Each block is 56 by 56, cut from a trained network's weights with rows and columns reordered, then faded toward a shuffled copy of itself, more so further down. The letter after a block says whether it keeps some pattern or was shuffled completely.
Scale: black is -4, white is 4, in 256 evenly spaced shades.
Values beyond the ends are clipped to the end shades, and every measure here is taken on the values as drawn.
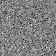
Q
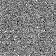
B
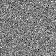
Q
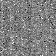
B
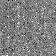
B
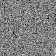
B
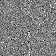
B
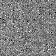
B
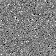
Q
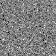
B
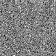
B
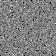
Q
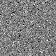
Q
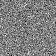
Q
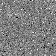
Q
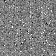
B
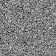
Q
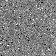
Q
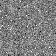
B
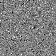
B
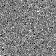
Q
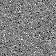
Q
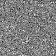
Q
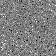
Q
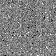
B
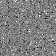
B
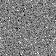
Q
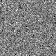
Q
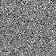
Q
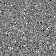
Q
